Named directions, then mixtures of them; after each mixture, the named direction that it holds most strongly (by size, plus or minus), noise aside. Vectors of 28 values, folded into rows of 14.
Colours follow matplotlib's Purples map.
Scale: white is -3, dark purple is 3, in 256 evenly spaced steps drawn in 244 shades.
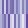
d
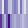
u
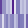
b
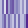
d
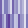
u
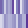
b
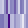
u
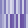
d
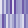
b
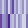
u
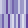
d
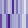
u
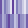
b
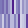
d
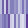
d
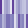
b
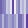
b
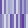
d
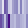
u
